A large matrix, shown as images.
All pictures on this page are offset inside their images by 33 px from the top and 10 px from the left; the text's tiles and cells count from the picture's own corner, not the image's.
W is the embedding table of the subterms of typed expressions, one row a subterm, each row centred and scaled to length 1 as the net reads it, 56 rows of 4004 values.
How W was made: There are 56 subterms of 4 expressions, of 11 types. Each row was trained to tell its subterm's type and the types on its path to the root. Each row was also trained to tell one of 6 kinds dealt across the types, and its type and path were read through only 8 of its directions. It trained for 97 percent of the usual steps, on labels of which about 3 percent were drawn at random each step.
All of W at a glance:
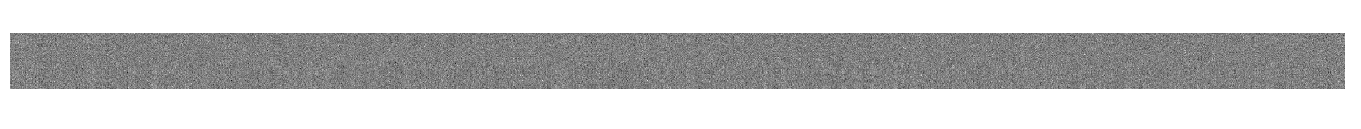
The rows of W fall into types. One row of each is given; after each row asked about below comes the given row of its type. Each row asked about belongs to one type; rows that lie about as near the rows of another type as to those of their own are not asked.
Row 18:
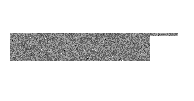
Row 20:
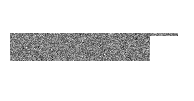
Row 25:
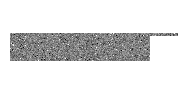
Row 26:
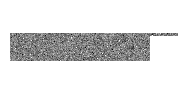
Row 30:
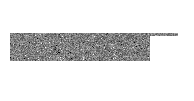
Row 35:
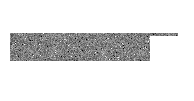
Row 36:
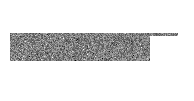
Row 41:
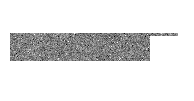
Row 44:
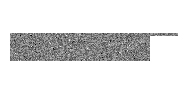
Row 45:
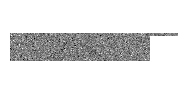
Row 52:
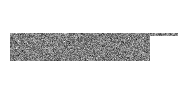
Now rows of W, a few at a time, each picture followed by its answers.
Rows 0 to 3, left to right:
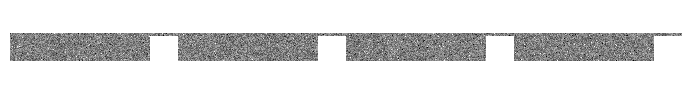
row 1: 30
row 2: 35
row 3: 52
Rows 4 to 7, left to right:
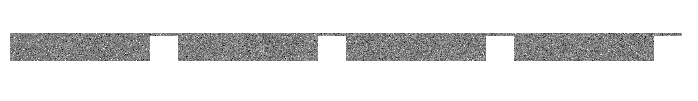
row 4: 18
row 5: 30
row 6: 36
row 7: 18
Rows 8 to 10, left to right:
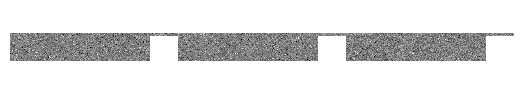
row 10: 18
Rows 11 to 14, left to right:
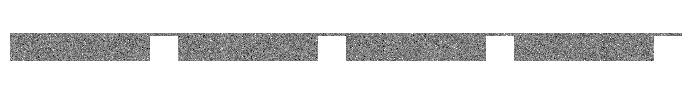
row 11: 26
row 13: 36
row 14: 30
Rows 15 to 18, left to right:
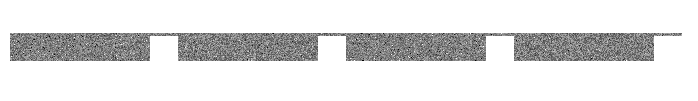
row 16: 41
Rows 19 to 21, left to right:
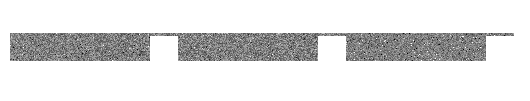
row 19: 30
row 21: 44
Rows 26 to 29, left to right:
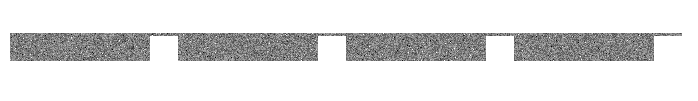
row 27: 30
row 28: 36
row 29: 52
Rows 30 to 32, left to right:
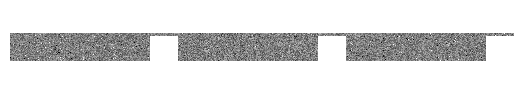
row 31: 44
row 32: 44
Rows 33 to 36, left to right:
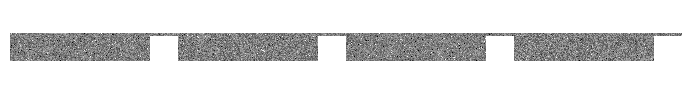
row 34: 41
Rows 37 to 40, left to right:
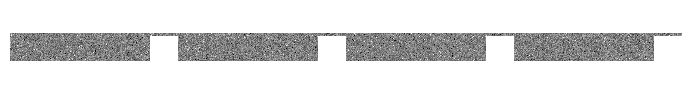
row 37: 44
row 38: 35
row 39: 35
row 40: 35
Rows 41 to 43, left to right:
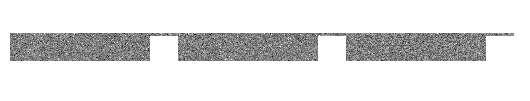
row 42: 18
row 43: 52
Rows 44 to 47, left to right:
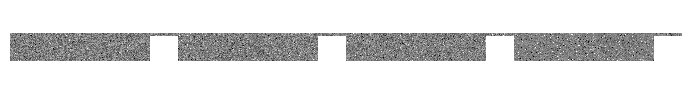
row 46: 18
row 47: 30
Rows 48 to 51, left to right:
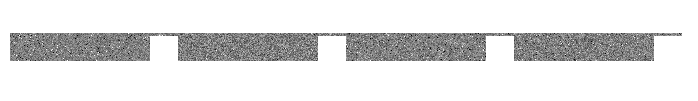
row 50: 35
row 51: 52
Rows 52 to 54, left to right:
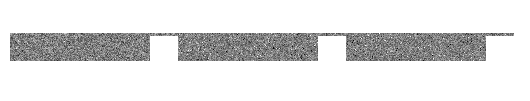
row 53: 44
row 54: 35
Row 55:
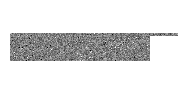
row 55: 44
